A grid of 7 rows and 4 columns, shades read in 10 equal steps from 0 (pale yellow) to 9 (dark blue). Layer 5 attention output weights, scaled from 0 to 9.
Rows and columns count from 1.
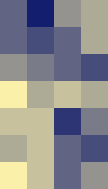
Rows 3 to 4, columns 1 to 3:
4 5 6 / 0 3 2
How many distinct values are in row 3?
4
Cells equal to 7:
3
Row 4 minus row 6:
-3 1 -4 -4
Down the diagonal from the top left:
6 7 6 3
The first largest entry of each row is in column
2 2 4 2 3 4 3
